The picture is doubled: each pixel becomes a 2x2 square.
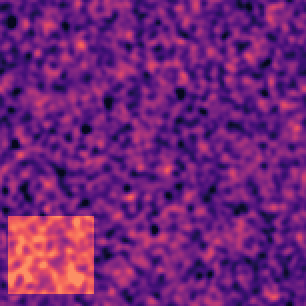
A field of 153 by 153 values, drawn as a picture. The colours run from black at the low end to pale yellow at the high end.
An odd patch, higher than its surroundings, sits in the bottom left. The texture is blotchy. There are no regular stripes. Neither half mirrors the other. The bottom left is the ninth with the highest average.
